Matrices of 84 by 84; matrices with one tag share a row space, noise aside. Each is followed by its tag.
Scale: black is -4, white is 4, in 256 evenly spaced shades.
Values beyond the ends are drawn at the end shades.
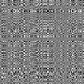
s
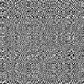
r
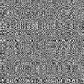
r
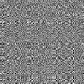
r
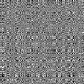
r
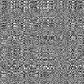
s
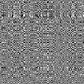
s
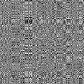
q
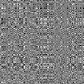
s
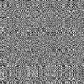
r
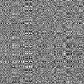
q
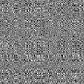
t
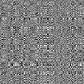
s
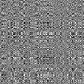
s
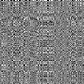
s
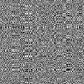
q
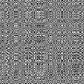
t
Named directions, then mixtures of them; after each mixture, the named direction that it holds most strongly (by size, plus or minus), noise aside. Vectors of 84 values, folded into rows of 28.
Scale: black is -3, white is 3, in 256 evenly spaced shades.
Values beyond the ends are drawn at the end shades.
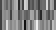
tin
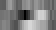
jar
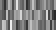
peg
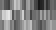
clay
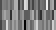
tin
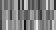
tin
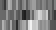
jar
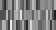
peg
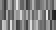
peg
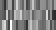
peg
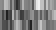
clay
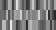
peg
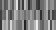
tin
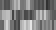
clay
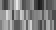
clay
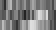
jar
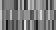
tin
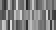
peg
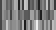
tin
